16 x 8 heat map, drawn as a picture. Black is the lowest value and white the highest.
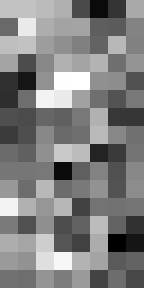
Mirror symmetry: none. Ninth with the lowest average: bottom right. Average level on the scale: 50%. Ninth with the highest average: top middle.
